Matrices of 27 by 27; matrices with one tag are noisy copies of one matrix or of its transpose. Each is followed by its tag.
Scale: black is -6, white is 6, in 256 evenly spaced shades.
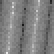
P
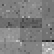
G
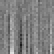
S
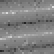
P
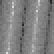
P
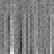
S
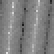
P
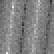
P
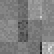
G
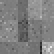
G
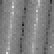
P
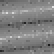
P
